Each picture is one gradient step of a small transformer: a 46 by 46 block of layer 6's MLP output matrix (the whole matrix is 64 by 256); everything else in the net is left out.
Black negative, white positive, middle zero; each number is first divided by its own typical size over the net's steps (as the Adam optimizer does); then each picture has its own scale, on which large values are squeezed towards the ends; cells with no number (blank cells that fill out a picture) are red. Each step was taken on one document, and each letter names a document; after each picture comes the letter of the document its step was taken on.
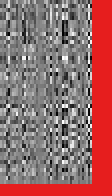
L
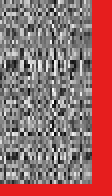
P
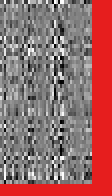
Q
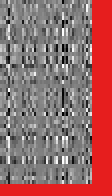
L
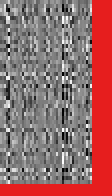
L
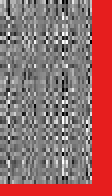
L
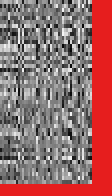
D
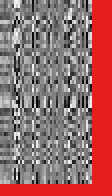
D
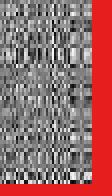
P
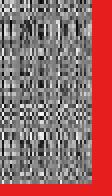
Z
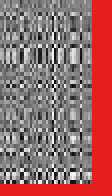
P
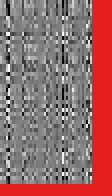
L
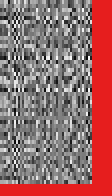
D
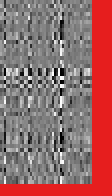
Q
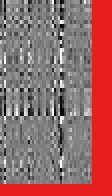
Q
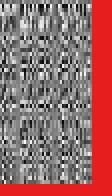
Z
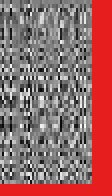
Z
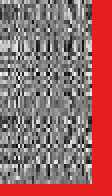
D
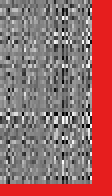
L
